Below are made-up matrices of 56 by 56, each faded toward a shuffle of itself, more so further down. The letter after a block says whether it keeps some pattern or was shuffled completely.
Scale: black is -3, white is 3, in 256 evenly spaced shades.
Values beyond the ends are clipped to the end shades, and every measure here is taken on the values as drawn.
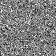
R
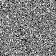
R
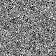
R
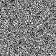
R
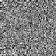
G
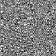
G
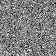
R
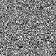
G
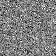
R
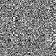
G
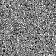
R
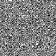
G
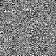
G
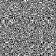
G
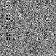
G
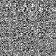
G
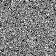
R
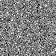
R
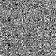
G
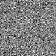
G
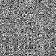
G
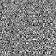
G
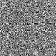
G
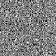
G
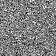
R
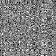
G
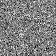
R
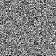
G
